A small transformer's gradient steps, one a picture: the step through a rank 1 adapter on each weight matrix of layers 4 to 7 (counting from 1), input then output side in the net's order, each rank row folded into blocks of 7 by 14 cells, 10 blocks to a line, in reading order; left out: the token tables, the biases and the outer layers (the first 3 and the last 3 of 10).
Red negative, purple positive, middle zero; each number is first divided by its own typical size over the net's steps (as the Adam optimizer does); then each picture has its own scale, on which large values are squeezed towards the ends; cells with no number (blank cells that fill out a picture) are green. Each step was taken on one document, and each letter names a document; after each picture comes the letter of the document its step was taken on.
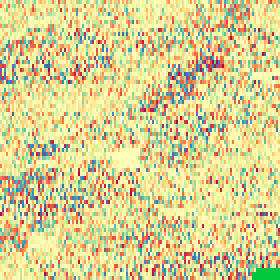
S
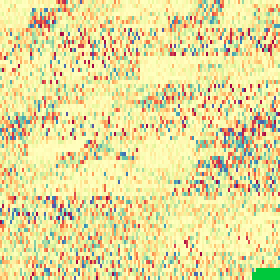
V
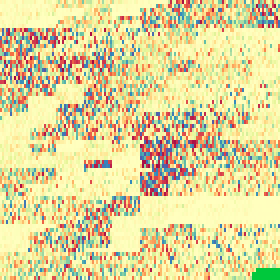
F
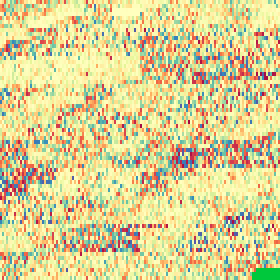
S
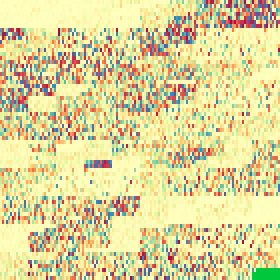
F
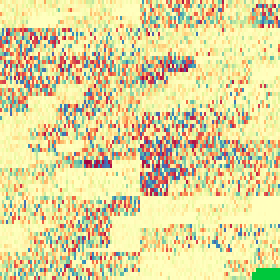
F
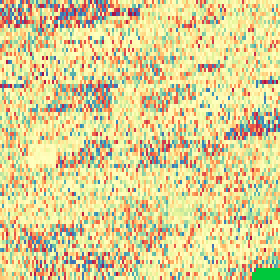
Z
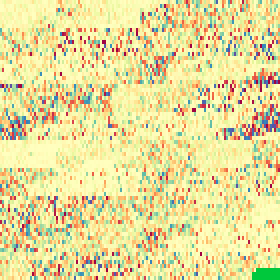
V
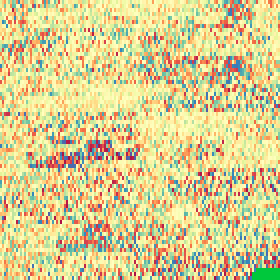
S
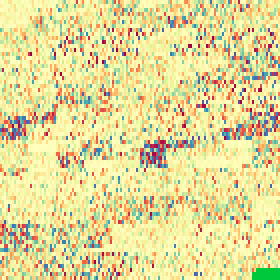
V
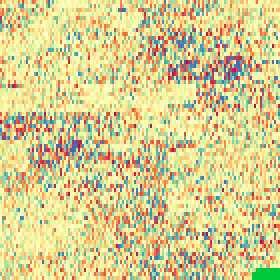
S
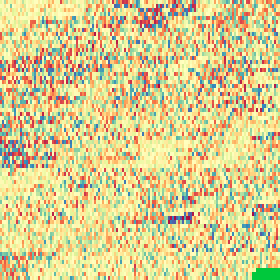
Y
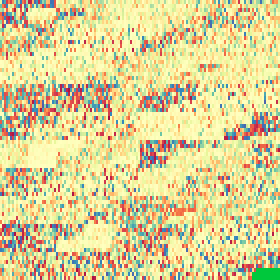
Z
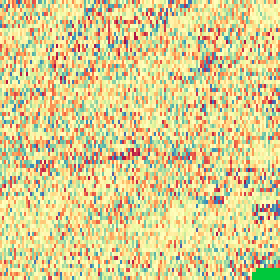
S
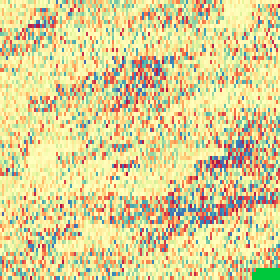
Z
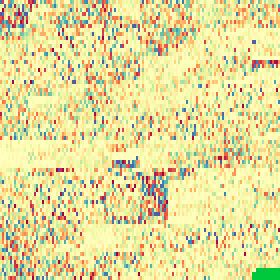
F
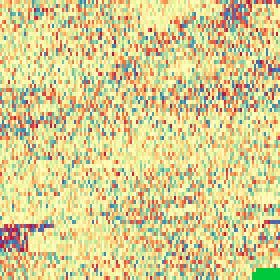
Y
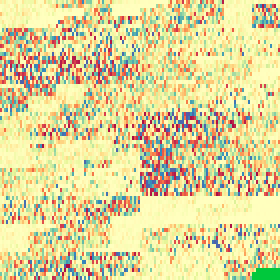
F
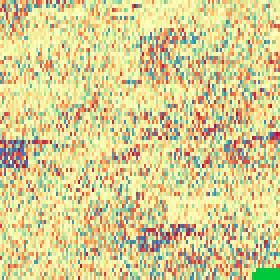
S
